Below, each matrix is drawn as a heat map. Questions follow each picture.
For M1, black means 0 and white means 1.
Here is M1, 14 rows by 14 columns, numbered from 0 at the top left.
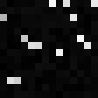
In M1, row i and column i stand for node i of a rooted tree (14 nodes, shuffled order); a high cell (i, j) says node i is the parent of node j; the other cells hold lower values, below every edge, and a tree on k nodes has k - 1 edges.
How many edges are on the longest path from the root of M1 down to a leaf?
6
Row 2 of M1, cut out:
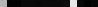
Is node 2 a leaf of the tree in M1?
no
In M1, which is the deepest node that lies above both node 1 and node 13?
11
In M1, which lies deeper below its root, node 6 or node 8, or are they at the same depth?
node 8
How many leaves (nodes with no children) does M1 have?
8
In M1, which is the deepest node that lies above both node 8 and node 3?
5
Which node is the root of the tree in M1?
6
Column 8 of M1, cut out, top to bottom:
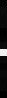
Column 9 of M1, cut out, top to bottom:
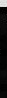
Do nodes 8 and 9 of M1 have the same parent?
no
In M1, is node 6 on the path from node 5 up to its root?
yes
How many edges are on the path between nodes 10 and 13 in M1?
3
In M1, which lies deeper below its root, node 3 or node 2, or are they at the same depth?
node 2
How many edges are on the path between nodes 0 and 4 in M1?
5
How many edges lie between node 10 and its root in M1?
4
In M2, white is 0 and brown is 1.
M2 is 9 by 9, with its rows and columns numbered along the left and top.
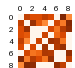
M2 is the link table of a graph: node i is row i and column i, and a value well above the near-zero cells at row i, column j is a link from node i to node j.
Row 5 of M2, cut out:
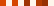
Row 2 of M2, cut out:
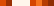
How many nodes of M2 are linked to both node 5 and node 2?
3
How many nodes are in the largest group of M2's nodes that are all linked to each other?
5
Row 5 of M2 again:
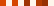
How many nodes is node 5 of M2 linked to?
5
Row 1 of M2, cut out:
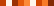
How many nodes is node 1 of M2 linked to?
7
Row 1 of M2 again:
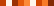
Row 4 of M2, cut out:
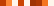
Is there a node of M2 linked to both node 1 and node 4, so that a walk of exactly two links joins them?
yes
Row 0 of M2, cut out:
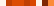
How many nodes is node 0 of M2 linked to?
7
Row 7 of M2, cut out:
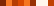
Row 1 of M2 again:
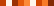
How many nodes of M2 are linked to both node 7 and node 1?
5
